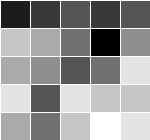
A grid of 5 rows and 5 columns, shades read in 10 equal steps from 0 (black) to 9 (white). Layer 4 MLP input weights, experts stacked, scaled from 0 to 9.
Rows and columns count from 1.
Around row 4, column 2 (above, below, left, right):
5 4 8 8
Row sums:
11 22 26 33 34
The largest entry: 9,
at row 5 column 4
